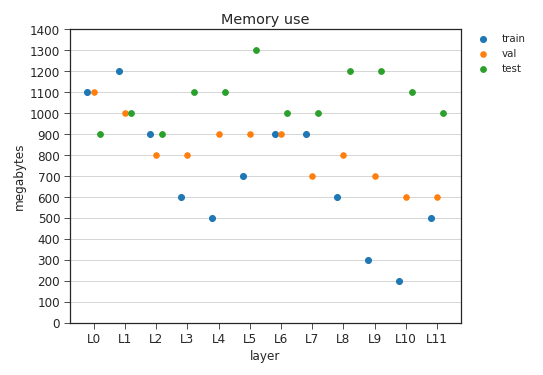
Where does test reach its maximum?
L5
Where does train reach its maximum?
L1
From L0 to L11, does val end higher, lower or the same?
lower
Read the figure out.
Title: Memory use
x-axis: layer, ticks L0 L1 L2 L3 L4 L5 L6 L7 L8 L9 L10 L11
y-axis: megabytes, ticks 0 100 200 300 400 500 600 700 800 900 1000 1100 1200 1300 1400
Legend: train, val, test
Values:
train: 1100 1200 900 600 500 700 900 900 600 300 200 500
val: 1100 1000 800 800 900 900 900 700 800 700 600 600
test: 900 1000 900 1100 1100 1300 1000 1000 1200 1200 1100 1000
